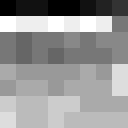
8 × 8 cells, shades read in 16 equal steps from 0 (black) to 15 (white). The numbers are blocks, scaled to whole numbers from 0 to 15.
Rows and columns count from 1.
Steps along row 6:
up same down up same same up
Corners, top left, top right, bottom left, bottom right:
0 3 13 11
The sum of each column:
73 68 70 70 71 71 71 73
